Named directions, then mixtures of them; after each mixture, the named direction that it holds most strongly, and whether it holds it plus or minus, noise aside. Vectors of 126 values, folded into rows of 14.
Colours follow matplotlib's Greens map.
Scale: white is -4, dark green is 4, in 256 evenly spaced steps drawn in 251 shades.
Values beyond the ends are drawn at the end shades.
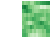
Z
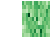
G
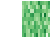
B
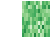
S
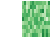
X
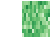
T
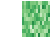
B, minus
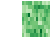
G, plus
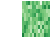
S, plus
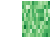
T, minus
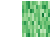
B, minus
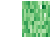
B, minus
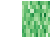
B, plus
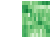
Z, plus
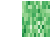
S, plus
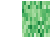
S, minus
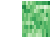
Z, plus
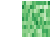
X, plus
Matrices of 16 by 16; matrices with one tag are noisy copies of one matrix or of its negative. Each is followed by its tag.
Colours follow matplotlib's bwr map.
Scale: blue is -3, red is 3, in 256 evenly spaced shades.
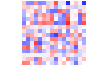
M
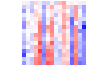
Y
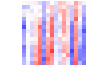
Y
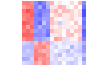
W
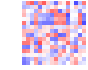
M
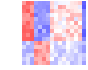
W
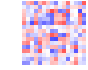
M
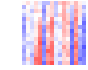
Y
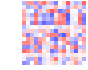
M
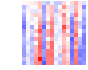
Y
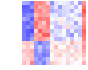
W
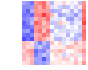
W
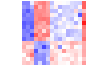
W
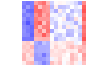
W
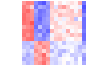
W
